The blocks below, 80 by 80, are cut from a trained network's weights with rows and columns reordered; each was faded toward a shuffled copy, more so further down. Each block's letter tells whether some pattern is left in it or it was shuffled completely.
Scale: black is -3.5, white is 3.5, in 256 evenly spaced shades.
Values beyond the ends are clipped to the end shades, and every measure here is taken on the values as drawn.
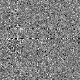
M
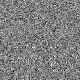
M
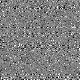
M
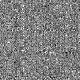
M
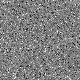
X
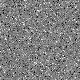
X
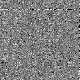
M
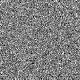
M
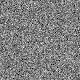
X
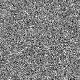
M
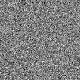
M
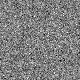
X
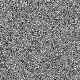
X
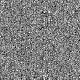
M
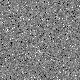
X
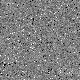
X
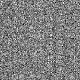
M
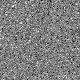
X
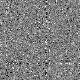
M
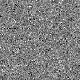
M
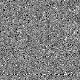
M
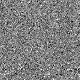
M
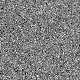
X
